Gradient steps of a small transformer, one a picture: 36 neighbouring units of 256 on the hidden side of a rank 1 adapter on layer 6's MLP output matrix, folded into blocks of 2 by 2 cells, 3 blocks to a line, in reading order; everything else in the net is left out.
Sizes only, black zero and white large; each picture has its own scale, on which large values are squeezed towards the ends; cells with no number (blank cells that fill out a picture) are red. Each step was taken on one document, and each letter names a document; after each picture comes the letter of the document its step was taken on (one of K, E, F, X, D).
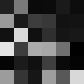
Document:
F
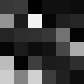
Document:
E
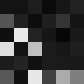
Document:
F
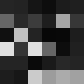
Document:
F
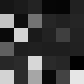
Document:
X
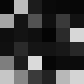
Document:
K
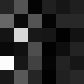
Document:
E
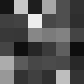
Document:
E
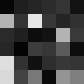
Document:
E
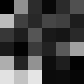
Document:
E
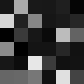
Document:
K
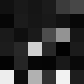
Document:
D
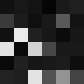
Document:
F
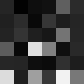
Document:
D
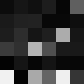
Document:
D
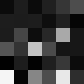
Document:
D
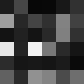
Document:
F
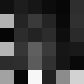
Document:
X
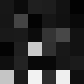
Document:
D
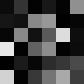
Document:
D
